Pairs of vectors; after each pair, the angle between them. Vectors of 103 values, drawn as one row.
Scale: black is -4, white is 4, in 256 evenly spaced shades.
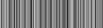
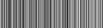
partly aligned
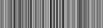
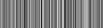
partly opposed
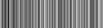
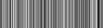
partly opposed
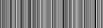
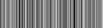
orthogonal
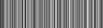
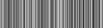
partly opposed
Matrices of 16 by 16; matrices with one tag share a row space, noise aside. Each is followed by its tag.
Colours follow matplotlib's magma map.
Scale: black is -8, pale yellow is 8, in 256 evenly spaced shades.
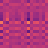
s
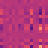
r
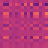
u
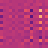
r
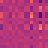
r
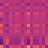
s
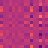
r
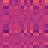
u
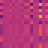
r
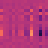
r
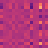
r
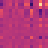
r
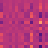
r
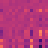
r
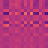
u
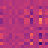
r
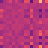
r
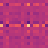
s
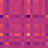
s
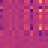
r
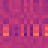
u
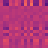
u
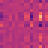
r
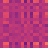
u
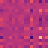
r
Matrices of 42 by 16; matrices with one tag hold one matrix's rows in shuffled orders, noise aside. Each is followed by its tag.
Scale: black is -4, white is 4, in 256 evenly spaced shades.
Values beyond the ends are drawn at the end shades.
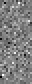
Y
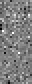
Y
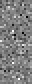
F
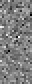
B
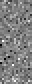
Y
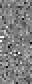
B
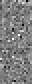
F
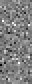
Y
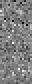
F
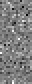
F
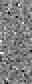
B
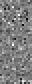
F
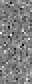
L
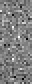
F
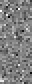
B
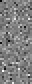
Y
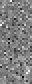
L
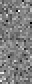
B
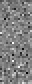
F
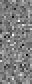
F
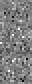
F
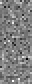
F
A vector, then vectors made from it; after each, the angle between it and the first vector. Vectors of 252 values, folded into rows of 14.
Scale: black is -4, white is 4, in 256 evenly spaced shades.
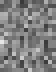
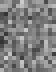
nearly opposite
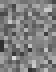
partly opposed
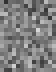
partly aligned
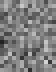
nearly opposite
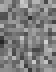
nearly opposite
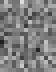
nearly opposite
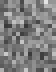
orthogonal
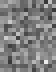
orthogonal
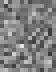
orthogonal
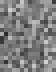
partly opposed
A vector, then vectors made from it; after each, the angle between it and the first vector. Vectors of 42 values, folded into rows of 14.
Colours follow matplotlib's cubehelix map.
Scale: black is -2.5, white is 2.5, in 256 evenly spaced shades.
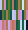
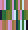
nearly parallel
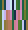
partly opposed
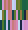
partly opposed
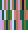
orthogonal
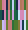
partly aligned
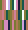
partly opposed
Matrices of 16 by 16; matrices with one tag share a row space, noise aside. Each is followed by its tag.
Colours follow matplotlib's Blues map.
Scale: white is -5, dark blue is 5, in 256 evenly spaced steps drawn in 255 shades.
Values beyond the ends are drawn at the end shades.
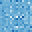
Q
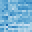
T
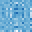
Q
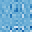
Q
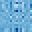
Q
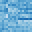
T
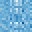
Q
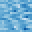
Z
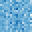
Q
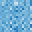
Q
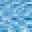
Z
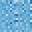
Q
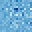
Q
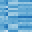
T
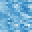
Z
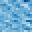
Z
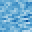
Z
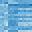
T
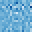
Q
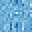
Q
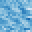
Z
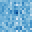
Q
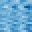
Z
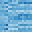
T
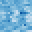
Z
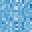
Q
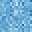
Q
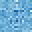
Q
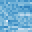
T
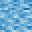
Z
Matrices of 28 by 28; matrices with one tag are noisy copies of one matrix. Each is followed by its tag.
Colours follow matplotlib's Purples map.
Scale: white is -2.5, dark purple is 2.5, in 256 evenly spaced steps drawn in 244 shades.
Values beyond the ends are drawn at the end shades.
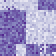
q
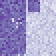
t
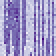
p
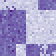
q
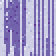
p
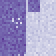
t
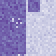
t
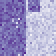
t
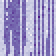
p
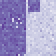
t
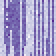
p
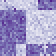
q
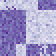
q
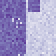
t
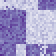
q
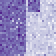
t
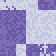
q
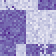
q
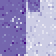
t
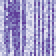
p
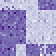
q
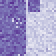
t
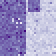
t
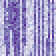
p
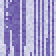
p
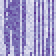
p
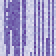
p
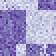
q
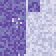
t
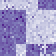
q
